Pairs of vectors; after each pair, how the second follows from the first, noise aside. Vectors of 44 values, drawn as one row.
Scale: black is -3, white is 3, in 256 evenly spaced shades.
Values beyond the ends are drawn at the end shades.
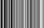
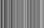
shrunk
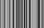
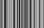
reversed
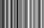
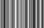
wrapped around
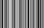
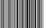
wrapped around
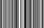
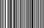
shuffled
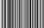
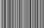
shrunk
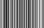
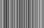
shrunk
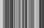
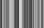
wrapped around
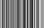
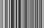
reversed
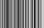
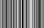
wrapped around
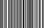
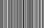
shrunk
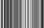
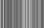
shrunk
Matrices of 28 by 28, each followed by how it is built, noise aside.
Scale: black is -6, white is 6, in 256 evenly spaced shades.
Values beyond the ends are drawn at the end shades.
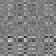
low rank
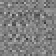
low rank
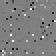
sparse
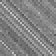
Toeplitz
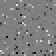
sparse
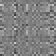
low rank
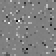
sparse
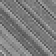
Toeplitz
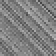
Toeplitz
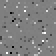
sparse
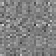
low rank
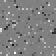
sparse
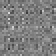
low rank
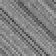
Toeplitz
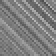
Toeplitz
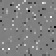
sparse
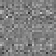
low rank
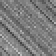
Toeplitz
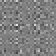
low rank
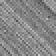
Toeplitz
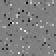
sparse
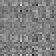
low rank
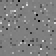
sparse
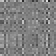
low rank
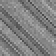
Toeplitz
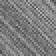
Toeplitz
